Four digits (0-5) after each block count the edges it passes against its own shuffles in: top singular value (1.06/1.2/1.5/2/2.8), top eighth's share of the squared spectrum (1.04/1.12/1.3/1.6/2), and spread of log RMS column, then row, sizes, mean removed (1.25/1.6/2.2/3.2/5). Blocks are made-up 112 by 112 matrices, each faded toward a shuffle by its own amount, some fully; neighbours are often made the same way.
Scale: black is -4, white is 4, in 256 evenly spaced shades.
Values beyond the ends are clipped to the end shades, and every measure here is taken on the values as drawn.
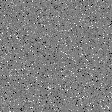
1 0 0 0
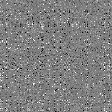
4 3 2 2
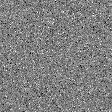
0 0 0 0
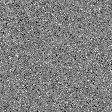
0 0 0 0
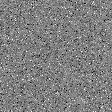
1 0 0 0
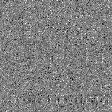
3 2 1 1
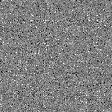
3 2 1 1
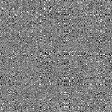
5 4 3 3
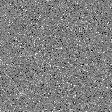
3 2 0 0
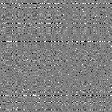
5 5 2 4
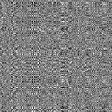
5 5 3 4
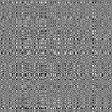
5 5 4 4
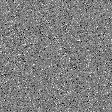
0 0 0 0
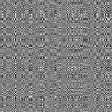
5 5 4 4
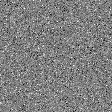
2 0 0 0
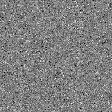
3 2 0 1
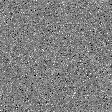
1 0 0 0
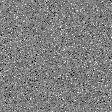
0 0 0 0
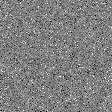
0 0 0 0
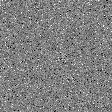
0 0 0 0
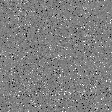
1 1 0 1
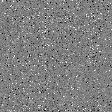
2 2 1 2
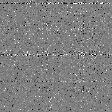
3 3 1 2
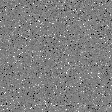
1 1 0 1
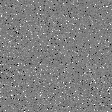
0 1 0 0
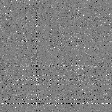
3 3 2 3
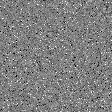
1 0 0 0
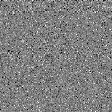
4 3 0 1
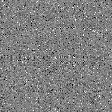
4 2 1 1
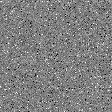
3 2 0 0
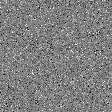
1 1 0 0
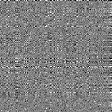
5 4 3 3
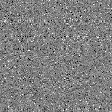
4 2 1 1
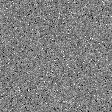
0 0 0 0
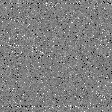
2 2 0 2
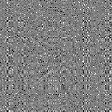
5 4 3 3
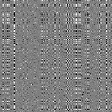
5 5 4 4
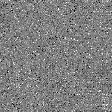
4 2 1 1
